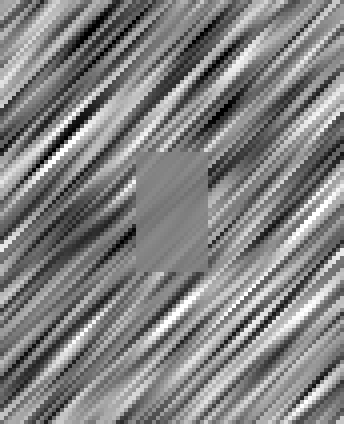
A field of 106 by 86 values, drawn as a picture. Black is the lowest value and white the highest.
The grain runs diagonally up to the right. The centre is the smoothest part. The halves do not mirror each other. An odd patch, calmer than its surroundings, sits in the centre. Overall the values sit about 50% of the way up the scale. The histogram is bell-shaped.
